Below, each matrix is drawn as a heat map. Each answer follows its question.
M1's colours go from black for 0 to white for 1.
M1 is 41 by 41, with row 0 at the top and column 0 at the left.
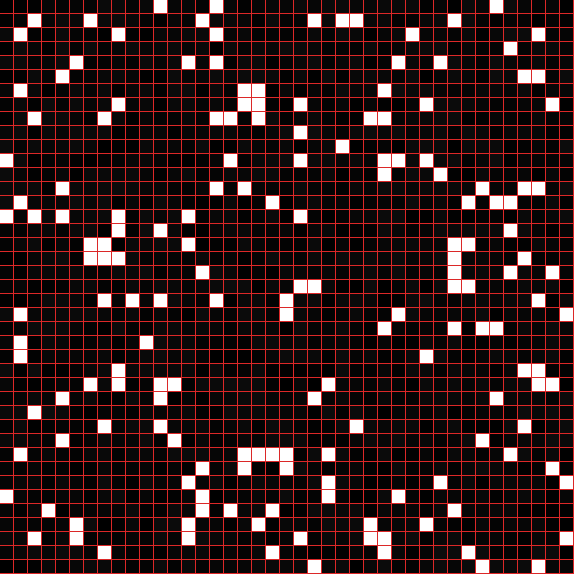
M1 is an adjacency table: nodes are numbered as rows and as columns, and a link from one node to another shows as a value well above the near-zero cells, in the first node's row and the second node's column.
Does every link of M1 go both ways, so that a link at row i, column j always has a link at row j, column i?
yes
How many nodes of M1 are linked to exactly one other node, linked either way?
4
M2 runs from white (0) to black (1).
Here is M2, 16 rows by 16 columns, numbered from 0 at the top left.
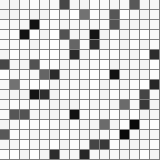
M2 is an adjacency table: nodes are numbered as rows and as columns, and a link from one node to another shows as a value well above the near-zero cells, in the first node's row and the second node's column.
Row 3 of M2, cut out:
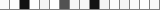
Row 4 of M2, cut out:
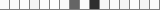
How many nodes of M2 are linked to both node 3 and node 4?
1
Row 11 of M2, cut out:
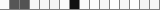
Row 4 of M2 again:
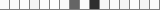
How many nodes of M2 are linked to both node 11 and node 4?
1
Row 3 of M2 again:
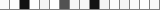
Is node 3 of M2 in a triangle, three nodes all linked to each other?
no
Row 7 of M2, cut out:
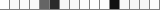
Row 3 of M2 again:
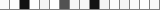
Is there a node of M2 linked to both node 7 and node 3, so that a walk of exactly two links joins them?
no
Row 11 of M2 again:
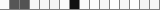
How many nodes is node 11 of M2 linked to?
3
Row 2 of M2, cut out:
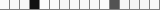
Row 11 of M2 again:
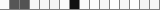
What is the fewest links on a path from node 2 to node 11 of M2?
1
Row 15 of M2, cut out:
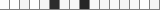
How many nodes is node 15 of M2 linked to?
2
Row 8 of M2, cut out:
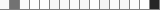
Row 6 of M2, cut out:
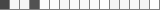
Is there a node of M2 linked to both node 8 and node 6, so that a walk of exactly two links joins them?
no
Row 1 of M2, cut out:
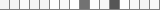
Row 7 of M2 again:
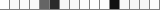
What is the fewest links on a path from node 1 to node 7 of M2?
2
